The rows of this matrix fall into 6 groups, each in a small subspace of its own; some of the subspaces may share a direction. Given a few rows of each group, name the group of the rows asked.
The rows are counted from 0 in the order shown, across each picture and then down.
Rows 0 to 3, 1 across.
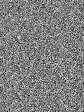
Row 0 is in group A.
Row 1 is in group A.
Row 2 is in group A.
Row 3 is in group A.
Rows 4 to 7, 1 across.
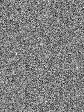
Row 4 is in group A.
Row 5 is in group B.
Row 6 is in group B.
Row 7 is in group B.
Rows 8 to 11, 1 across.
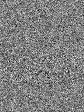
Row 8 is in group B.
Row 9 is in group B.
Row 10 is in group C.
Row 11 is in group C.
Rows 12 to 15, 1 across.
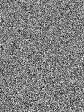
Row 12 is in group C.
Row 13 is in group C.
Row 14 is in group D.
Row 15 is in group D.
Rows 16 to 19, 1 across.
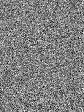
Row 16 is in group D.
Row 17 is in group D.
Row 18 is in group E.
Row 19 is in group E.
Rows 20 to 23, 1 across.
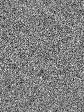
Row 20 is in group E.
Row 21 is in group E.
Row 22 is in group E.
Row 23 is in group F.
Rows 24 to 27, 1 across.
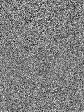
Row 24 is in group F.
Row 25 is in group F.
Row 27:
A
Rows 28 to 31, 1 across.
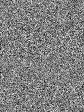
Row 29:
C
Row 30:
C
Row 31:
D
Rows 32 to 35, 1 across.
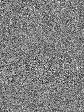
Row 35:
A
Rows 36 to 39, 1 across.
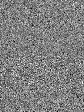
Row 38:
C
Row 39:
E
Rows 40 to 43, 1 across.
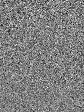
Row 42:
A
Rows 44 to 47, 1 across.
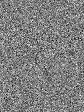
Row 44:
A
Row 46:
B
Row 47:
E
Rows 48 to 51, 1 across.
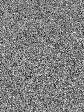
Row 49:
E
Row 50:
F
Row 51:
F
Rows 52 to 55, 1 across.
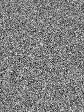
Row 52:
A
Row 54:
C
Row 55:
D
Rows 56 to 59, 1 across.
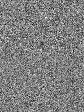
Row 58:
D
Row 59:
F
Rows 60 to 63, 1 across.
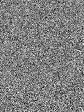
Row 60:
B
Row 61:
E
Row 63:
F
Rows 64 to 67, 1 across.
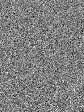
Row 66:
F
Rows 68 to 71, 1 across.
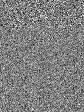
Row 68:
B
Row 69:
F
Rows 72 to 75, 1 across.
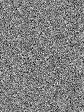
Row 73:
A
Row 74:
B
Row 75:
D
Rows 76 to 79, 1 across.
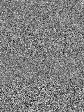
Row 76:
D
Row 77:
F
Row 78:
D
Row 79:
F
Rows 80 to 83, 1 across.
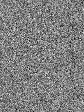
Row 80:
D
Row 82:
C
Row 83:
B
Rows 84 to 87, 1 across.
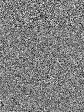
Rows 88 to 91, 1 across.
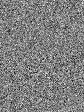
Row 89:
F
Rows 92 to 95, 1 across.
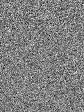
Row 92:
D
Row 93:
F
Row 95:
E
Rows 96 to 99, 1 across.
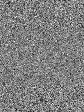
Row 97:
F
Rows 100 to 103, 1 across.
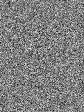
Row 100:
F
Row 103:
D
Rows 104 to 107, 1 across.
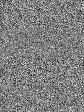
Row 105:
E
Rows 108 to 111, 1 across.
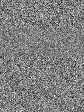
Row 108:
E
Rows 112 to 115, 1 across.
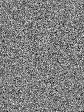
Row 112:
F
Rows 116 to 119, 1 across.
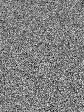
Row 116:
D
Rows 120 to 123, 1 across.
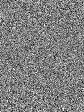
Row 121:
F
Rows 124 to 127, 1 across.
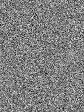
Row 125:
C
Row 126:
B
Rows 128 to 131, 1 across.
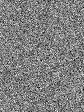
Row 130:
E
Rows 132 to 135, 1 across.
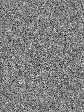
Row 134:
E
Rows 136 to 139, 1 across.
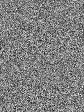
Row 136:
A
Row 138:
A
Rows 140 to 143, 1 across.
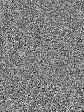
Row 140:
E
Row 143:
A
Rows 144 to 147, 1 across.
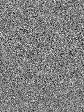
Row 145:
C
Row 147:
F
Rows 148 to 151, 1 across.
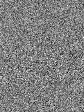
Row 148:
D
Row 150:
D
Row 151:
D
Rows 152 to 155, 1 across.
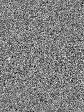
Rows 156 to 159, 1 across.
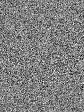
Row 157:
A
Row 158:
A
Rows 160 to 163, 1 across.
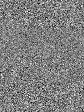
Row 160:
A
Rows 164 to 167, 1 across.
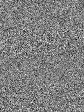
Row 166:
A
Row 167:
A
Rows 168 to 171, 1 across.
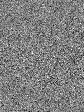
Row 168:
A
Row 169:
A
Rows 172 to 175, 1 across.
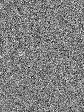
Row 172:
A
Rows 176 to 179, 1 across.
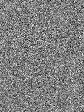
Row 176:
A
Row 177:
C
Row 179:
D
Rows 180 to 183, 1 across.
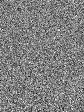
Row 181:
B
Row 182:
F
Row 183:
F
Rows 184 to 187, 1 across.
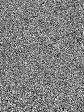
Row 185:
E
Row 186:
E
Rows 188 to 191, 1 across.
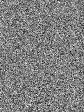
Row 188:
B
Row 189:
D
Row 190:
E
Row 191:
F
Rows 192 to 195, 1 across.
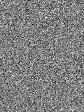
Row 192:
B
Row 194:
A
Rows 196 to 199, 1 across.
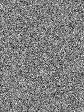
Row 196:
C
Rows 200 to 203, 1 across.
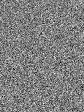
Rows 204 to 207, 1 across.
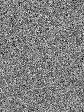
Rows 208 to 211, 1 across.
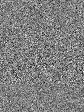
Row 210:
B
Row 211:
A
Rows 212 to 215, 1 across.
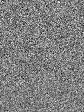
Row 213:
D
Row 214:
E
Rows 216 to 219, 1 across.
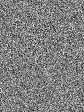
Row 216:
C
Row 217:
F
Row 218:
B
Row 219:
C
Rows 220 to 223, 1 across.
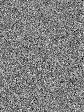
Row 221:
B
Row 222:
D
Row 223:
A
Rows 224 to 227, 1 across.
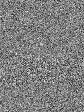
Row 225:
B
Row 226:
C
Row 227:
D
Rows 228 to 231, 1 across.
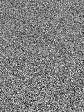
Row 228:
E
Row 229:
E
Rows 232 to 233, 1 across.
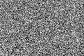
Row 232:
F
